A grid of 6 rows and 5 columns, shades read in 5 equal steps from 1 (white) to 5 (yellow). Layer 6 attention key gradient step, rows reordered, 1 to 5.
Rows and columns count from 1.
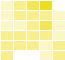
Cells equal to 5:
1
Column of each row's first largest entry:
4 2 4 1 1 1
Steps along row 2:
up same same down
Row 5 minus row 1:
1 0 -1 -3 2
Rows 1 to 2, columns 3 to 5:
4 5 1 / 3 3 2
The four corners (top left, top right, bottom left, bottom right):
2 1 3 3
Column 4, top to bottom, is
5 3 4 3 2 2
